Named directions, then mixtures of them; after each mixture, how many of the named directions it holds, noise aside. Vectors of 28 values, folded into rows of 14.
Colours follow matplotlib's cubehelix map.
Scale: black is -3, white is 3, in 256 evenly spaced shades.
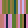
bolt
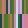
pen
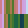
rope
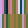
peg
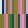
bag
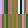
one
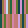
two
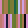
one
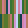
one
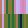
two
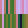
two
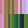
one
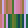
two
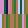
one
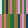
two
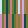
three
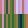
two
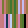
one
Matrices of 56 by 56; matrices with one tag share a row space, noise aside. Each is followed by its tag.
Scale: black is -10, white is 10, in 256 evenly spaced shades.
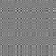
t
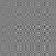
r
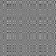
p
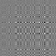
r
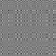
t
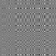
r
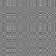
p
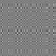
t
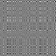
p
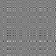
p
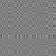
t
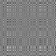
p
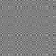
t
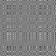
p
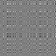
p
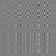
r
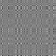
t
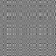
p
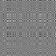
p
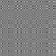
t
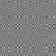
t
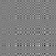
r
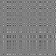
p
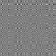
t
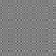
t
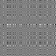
p
